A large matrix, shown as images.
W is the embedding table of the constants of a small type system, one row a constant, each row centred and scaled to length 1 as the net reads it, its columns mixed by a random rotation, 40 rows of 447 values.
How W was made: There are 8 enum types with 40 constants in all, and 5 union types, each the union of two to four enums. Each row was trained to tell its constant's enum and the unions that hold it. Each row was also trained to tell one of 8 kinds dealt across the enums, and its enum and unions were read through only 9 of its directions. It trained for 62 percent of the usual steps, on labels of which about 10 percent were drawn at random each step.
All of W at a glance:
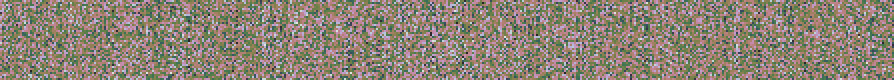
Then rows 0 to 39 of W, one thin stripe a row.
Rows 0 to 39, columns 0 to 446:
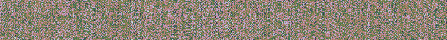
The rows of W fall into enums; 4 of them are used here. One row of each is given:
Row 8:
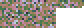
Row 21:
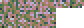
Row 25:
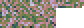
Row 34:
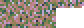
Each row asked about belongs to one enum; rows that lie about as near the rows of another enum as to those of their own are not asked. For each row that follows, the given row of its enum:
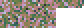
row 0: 8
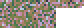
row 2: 25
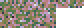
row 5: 21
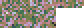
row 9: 25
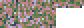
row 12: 21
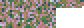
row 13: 8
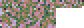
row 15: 8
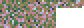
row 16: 25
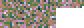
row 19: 8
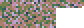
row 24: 8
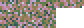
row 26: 34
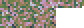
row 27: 25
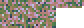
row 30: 25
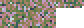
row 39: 21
